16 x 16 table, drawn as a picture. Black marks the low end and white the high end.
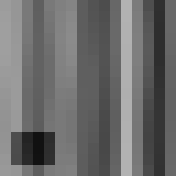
Stripes: upright, repeating 3 times. Ninth with the lowest average: bottom left. Roughest part: bottom left. Grain: streaks running down. Odd patch: lower, in the bottom left.
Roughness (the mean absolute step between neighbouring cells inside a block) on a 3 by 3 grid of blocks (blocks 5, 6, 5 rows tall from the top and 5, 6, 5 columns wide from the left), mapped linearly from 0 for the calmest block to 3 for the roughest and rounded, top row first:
0 0 2 | 0 0 2 | 3 0 2
